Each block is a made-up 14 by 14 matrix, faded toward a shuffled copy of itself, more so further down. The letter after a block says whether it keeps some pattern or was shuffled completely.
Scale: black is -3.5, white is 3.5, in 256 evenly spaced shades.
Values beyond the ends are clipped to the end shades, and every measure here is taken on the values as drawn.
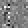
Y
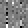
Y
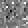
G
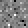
G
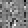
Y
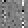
Y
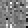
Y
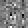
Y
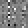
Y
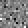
G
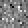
G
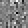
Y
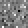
G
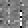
Y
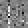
Y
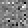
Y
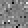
G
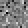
G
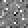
G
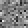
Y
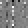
Y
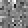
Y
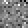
G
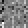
Y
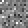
G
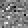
G
